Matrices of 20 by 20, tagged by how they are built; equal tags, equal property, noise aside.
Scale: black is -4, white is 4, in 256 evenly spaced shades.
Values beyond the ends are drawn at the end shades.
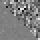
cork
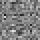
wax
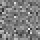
wax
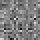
wax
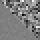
cork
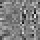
wax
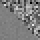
cork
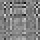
wax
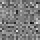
wax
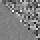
cork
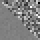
cork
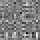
wax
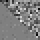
cork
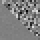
cork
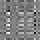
wax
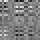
wax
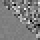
cork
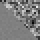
cork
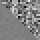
cork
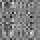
wax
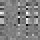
wax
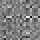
wax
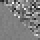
cork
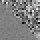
cork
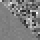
cork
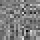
wax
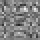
wax
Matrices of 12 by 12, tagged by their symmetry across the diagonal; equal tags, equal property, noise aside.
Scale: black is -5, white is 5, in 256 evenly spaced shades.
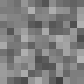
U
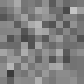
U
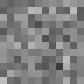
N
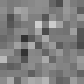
U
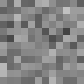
N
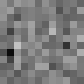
N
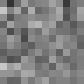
U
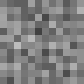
U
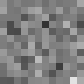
N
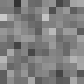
U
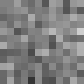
U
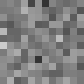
U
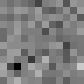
N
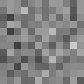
N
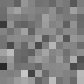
N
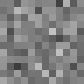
N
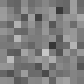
U
